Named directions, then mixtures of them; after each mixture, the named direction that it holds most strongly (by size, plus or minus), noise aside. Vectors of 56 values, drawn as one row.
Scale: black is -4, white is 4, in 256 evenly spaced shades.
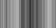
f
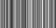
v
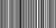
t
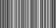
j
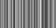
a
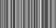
a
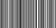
t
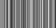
v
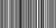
t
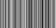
v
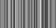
a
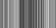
f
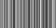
a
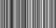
v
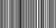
t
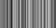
v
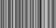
a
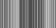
f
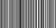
t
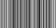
j
